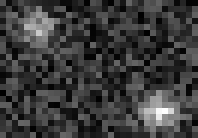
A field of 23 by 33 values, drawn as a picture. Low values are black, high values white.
Bumps: two. Slope: none. Histogram: skewed, a long tail of high values. Ninth with the highest average: bottom right.
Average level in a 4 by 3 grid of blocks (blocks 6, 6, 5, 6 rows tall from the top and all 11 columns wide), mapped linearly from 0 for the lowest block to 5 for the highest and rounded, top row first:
301 / 200 / 002 / 115
